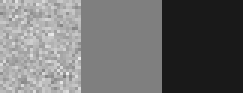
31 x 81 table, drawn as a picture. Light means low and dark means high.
The table splits into one row of 3 panels. Panel 1,1: low, fine-grained. Panel 1,2: middling, flat. Panel 1,3: very high, flat.
